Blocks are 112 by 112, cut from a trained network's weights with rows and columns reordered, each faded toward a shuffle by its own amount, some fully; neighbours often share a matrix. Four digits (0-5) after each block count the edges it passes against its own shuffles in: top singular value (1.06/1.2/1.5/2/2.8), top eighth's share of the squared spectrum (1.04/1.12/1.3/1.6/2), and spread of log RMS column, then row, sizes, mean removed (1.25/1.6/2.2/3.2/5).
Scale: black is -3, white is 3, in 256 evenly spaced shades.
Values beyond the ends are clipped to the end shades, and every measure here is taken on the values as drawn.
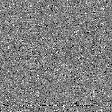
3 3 1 2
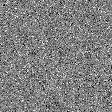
0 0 0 0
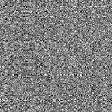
4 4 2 3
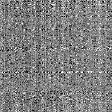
3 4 2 3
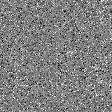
1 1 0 0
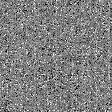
2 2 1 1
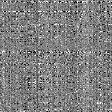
3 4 2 4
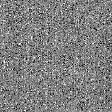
2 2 1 2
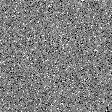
0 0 0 0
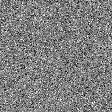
0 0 0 0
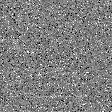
1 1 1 0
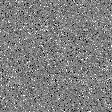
0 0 0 0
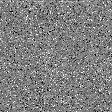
1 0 0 0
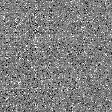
2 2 2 0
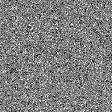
2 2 1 1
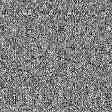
3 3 0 2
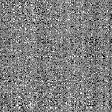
3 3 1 3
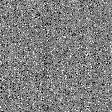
1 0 0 0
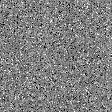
1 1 0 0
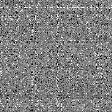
3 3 3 2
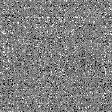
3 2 2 1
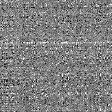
3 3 3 2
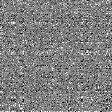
3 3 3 2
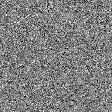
3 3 0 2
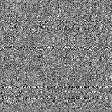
4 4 1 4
